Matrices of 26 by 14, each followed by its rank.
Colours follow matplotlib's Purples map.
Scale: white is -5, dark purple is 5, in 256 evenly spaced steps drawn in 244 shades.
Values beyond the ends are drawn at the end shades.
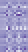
two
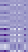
one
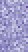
full rank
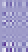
one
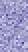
full rank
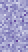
full rank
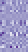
two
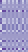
one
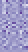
three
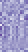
three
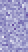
full rank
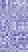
three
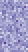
full rank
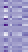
one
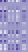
one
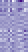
two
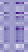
one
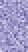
full rank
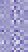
two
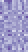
three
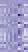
two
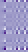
one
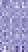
three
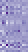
two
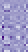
two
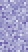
full rank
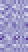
three
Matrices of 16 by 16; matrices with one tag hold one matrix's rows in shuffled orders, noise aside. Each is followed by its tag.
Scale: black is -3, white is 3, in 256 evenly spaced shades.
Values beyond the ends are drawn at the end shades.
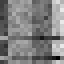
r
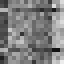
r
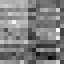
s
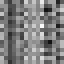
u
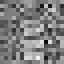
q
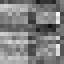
s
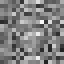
q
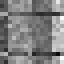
r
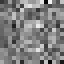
q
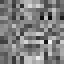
q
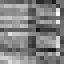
s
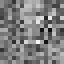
q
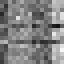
r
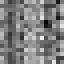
u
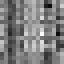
u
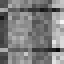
r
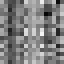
u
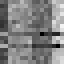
r
